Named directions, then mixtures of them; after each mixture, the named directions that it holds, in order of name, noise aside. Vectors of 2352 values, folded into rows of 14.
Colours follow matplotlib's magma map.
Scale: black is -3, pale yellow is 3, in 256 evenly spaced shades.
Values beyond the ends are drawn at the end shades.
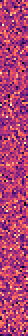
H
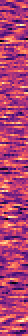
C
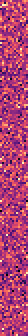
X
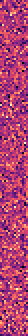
H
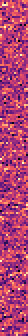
C, X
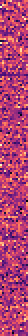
C, X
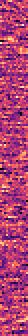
C, X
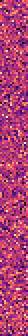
H, X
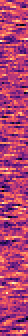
C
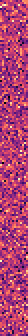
H, X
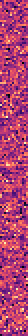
C, H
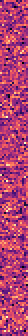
C, H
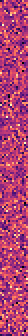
H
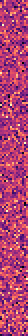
H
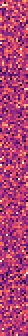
X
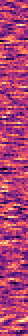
C
